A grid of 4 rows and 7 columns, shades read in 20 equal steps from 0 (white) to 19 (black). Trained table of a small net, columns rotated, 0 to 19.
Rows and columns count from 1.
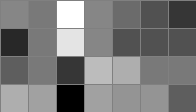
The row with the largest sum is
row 2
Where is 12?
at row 3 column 1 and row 4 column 7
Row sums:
67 76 68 67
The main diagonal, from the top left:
9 10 15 7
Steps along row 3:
down up down up up same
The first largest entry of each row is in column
7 1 3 3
